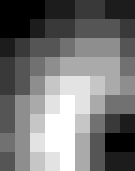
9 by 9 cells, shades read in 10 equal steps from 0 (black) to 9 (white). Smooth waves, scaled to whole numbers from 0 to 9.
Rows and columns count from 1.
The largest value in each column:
4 5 8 9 9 8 7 6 5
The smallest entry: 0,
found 7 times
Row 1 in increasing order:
0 0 0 1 1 1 1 2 2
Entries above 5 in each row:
0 0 0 4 5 5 4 4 4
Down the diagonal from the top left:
0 0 3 5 8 8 4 0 1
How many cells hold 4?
7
